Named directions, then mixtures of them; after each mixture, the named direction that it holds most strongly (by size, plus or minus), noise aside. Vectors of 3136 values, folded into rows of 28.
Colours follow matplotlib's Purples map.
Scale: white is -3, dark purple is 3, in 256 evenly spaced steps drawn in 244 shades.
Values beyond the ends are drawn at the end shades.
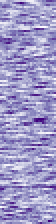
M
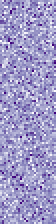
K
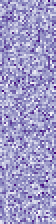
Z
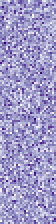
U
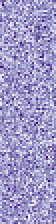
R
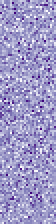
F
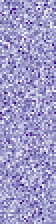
K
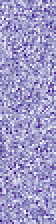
U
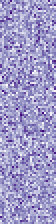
Z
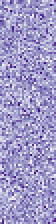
U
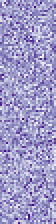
R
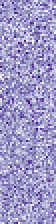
R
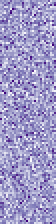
K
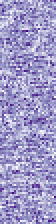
Z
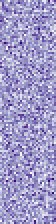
U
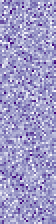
K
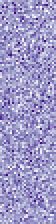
F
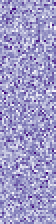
Z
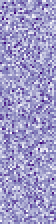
U
